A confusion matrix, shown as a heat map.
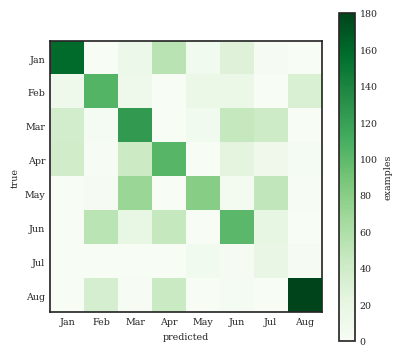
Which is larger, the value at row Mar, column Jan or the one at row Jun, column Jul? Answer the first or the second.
the first
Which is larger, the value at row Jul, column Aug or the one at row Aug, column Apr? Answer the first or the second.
the second
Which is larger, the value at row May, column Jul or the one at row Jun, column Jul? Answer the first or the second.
the first
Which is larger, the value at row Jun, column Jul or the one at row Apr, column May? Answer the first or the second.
the first
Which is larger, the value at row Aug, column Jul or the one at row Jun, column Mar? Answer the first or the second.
the second
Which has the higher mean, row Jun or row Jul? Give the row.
Jun
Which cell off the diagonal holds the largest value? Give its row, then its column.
May, Mar
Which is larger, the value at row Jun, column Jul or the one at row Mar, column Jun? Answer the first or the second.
the second
